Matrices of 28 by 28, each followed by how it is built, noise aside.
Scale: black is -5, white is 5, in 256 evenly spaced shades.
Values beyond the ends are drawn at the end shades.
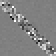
banded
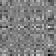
low rank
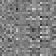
low rank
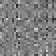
low rank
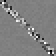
banded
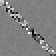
banded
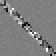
banded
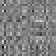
low rank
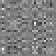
low rank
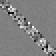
banded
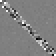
banded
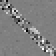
banded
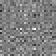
low rank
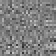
low rank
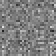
low rank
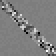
banded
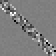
banded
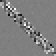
banded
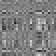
low rank
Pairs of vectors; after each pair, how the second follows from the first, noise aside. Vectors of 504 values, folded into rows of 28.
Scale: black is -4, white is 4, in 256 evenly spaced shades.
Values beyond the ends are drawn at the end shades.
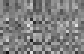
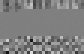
partly zeroed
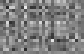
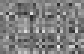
reversed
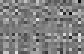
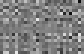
copied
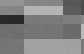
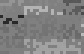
partly zeroed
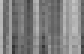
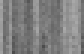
shrunk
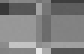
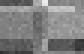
reversed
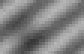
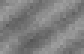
shrunk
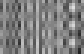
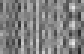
copied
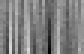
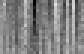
reversed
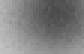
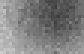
copied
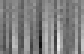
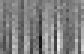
copied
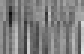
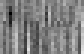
copied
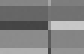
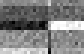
scaled up
